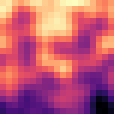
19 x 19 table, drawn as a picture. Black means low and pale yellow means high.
Ninth with the lowest average: bottom right. Lone odd cells: none. Ninth with the highest average: top middle. Average level on the scale: 60%. Slope: up to the top.
